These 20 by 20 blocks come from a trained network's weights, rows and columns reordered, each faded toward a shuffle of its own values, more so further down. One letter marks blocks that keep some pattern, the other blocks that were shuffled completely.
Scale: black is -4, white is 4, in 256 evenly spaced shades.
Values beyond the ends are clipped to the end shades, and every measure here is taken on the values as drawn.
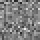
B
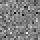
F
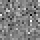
F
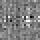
B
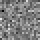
F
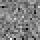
F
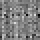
B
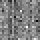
B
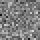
F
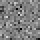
F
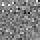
F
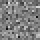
B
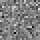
F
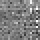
B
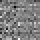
B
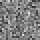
F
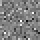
F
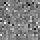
F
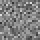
B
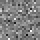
F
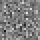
F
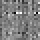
B
